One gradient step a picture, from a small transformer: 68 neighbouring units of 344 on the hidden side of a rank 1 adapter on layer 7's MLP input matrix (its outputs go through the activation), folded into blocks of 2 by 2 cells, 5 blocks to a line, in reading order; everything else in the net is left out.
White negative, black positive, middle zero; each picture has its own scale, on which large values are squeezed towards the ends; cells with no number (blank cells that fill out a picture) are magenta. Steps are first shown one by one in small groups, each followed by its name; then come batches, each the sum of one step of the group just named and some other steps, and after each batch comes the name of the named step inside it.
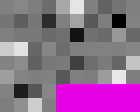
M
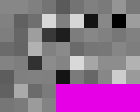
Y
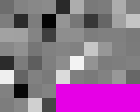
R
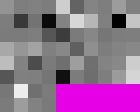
Y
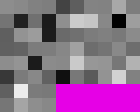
Y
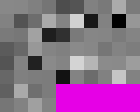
Y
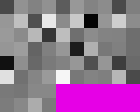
R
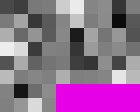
M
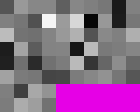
R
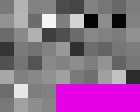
Y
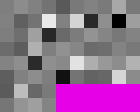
Y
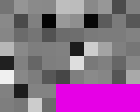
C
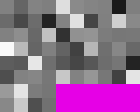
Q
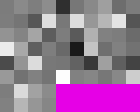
Q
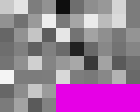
C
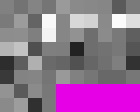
Q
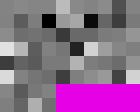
C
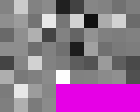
Q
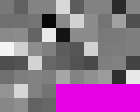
Q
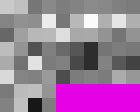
Q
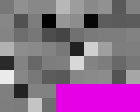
C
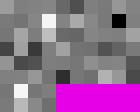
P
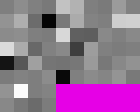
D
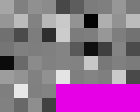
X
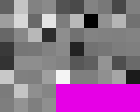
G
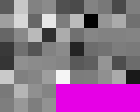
G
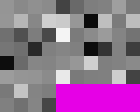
X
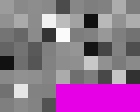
X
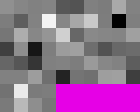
P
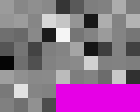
X
